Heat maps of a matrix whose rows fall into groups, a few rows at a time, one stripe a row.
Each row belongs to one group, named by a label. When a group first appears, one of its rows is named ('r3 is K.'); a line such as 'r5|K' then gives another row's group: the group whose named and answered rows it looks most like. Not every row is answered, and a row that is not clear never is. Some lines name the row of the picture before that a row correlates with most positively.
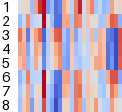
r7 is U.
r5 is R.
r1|U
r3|R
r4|R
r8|U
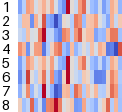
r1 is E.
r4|R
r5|E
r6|E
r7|U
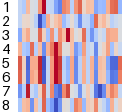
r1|U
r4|R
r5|R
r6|R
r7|E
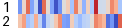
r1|U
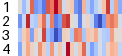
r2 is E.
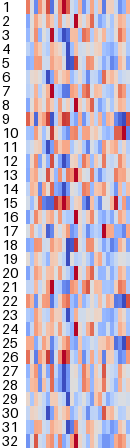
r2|E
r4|E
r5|E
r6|R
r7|U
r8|E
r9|R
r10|U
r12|U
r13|E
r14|U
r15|R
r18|E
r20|E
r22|R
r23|E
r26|R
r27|U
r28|U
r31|E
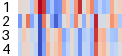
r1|U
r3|R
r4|R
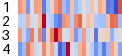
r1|R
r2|U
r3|R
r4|E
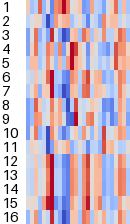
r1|R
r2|R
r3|U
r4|E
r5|E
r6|U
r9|E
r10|U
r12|U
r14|U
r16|U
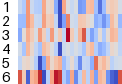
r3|E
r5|R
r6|R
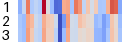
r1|U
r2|E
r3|E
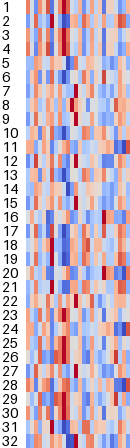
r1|R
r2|U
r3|R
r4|R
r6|U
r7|E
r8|E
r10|U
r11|R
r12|E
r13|U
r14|E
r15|E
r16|R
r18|U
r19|U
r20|R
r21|U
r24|R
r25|R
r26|R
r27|E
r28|R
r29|R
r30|R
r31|U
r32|E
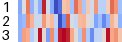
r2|E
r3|E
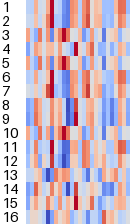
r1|U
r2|U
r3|R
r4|E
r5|R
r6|U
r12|U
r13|R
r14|E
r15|E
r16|R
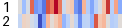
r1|R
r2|R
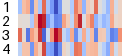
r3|R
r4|U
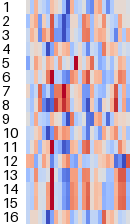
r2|U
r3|U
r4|R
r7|R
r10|R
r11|U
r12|R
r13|U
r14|U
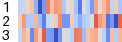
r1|R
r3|U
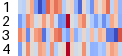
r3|R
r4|E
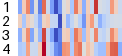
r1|U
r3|U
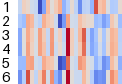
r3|E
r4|E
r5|E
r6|E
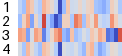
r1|E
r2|U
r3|R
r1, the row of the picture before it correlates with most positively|2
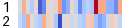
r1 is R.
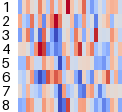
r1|E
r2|R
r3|U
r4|U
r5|E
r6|R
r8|E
